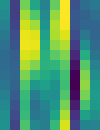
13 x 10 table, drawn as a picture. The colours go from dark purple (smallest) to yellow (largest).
There is no overall slope. The ninth with the highest average is the top middle. The top right is the calmest part. The grain runs up and down.
